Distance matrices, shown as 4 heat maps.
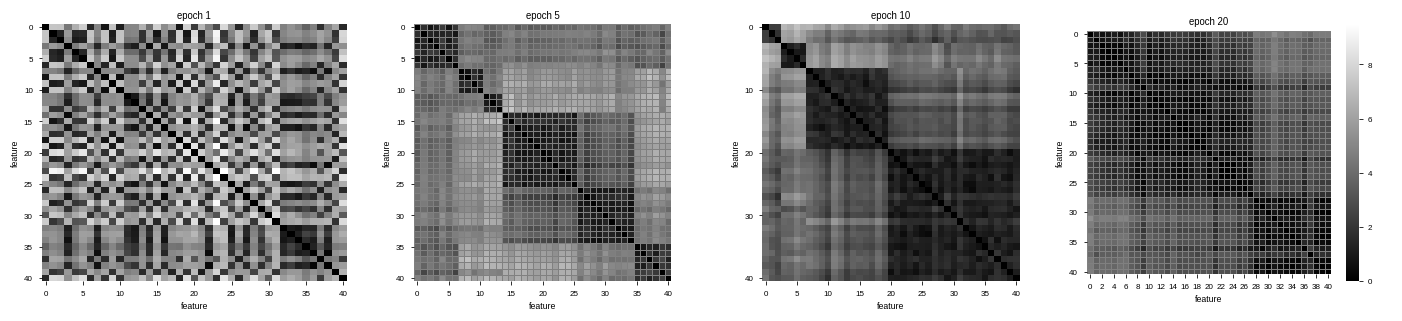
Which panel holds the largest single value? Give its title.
epoch 1
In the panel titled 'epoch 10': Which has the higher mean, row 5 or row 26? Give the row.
5
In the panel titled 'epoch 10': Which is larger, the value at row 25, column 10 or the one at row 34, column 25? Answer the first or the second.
the first
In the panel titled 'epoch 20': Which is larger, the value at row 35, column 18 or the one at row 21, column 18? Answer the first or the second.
the first
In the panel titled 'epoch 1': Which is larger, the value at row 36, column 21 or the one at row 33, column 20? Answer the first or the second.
the second
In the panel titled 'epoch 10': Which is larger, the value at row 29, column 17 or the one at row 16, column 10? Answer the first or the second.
the first
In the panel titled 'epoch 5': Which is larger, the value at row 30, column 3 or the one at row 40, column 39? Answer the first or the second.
the first
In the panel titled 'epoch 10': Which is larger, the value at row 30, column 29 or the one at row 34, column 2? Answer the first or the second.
the second
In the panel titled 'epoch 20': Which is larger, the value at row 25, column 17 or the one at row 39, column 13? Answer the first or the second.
the second
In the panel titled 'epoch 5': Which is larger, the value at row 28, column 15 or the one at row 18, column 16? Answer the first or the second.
the first
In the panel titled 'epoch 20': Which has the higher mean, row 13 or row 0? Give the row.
0
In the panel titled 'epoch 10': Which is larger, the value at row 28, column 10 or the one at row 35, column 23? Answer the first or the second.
the first
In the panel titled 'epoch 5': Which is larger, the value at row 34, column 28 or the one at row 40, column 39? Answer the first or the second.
the second
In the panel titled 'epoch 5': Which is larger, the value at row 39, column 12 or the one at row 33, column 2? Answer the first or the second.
the first
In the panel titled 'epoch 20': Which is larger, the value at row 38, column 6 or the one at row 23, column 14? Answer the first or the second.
the first
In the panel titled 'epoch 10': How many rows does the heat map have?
41
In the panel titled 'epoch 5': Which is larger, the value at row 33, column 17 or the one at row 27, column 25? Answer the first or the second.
the first
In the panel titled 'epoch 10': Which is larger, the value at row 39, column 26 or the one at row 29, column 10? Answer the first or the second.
the second
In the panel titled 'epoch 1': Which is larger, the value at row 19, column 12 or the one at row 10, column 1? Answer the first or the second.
the second
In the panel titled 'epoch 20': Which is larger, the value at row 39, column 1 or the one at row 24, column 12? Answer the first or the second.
the first
